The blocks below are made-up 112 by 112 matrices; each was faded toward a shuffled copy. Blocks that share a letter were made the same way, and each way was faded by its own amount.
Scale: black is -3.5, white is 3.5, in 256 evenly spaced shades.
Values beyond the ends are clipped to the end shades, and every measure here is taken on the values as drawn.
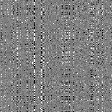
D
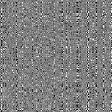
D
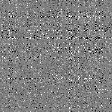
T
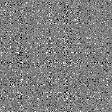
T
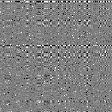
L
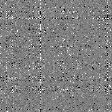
T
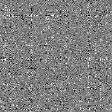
T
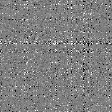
T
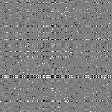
L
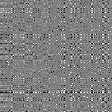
L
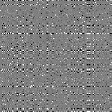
L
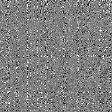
T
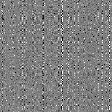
D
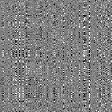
D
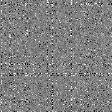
T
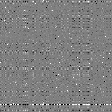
L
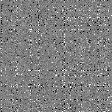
T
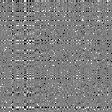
L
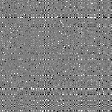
L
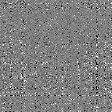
T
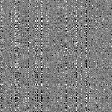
D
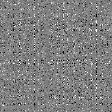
T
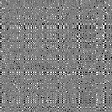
L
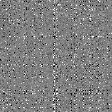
T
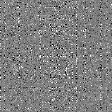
T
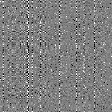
D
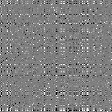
L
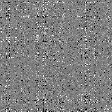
T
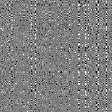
D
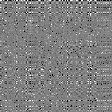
L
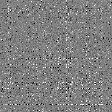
T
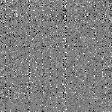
T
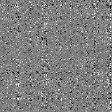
T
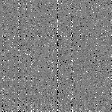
T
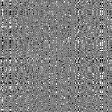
D
